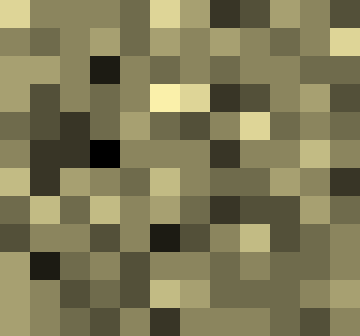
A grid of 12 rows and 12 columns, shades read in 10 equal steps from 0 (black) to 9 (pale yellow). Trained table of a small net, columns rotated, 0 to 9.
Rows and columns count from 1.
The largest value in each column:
8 7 6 7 6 9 8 6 8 6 7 8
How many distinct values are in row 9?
5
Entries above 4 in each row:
8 9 7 7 4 8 7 5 6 6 6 7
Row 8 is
4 7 4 7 5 6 4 2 3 3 6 4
